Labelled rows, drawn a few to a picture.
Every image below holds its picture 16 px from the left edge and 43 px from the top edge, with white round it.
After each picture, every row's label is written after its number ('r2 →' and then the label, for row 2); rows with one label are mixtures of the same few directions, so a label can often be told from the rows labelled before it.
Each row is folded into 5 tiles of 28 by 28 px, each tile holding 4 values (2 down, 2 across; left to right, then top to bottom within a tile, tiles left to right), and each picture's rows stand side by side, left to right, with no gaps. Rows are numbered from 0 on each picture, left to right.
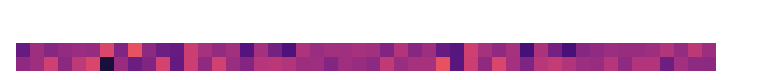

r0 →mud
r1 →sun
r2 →mud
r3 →sun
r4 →mud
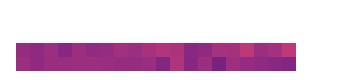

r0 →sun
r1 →sun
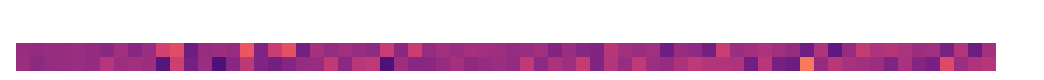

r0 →mud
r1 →sun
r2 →mud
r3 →mud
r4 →sun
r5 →mud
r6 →mud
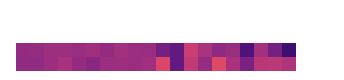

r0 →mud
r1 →sun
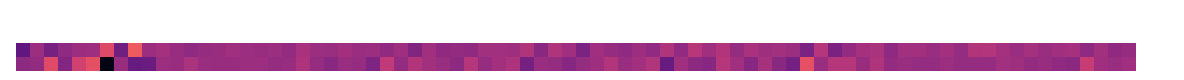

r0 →mud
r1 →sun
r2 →mud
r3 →mud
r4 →mud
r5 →mud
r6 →sun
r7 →mud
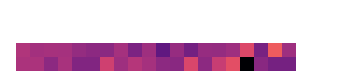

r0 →mud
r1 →mud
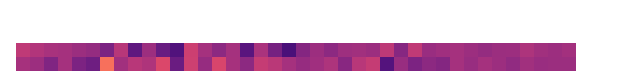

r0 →mud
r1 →sun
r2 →mud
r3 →sun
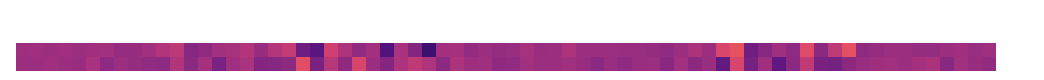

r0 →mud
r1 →sun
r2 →sun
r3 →sun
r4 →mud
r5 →sun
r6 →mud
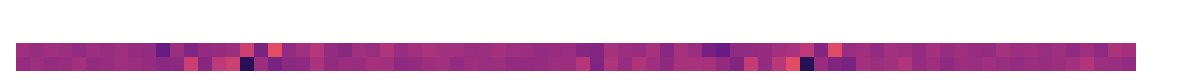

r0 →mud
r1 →mud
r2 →sun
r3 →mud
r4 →sun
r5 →mud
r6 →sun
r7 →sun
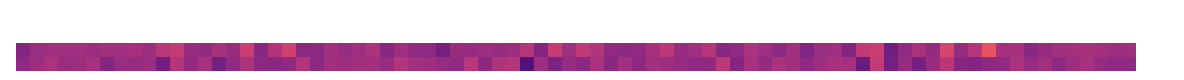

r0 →mud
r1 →sun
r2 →sun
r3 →mud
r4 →sun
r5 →sun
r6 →sun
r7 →sun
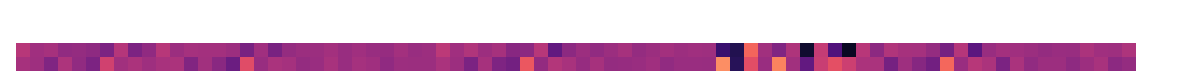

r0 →mud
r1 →mud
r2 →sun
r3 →mud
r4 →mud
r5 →sun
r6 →mud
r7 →sun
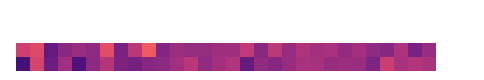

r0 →sun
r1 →mud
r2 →mud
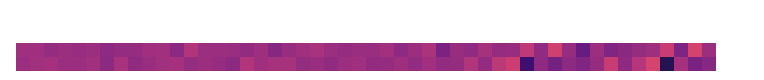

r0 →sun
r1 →mud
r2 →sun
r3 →mud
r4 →mud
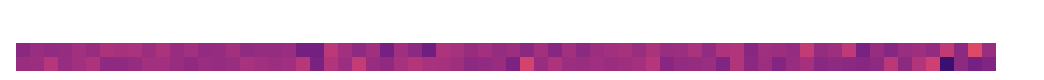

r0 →mud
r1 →mud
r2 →sun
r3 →mud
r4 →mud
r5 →sun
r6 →mud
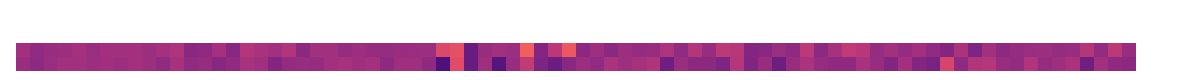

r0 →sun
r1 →sun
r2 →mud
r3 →sun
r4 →mud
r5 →sun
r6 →mud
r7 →mud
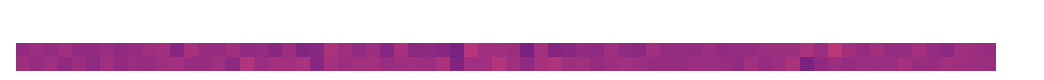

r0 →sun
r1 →mud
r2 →sun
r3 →sun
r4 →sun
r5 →mud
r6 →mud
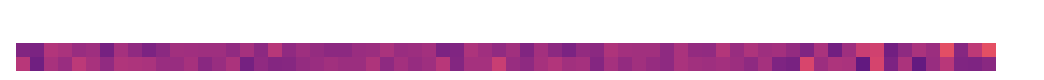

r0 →sun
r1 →mud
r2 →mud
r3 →sun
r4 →sun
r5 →mud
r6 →sun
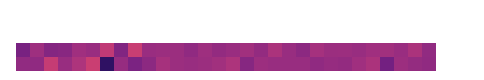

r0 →mud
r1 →mud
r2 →mud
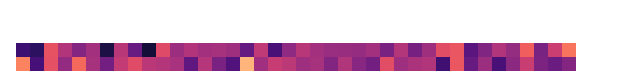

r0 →sun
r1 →mud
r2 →mud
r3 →sun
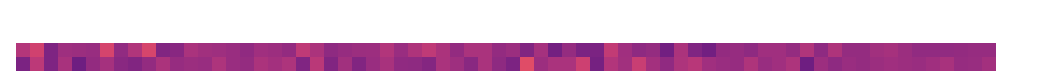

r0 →sun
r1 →sun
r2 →sun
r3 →mud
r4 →sun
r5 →mud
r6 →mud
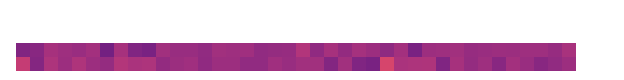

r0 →sun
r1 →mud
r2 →mud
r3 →sun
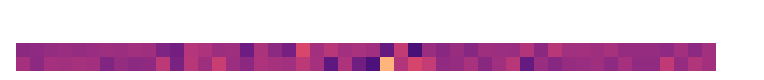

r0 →mud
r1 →sun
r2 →mud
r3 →mud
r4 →mud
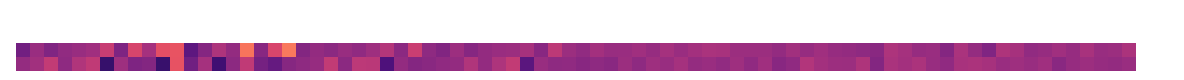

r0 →mud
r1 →sun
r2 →mud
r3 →mud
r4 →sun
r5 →mud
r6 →sun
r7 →sun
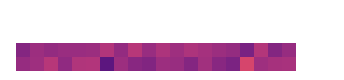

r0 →mud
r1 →mud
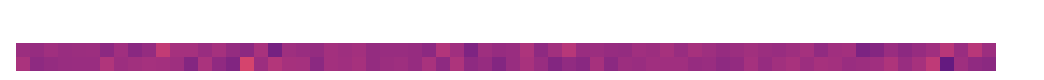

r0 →mud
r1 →mud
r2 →sun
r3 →sun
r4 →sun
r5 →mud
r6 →mud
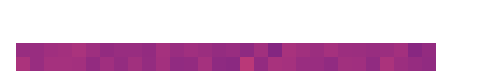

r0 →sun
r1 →mud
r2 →mud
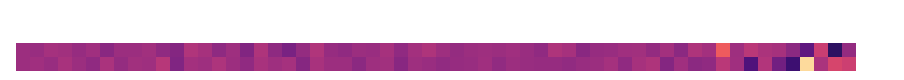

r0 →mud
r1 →sun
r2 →sun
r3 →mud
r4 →mud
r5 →mud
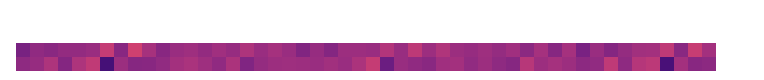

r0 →mud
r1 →mud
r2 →mud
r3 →mud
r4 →mud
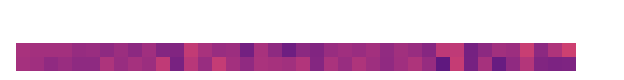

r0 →mud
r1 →sun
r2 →sun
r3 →sun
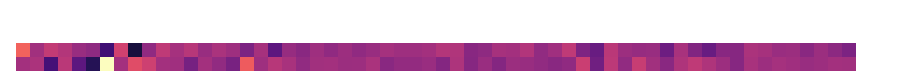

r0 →mud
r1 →mud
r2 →mud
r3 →sun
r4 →sun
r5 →sun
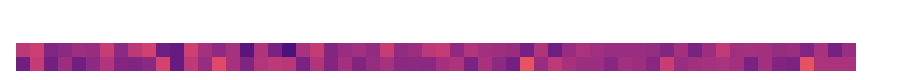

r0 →sun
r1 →sun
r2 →sun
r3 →mud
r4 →mud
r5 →mud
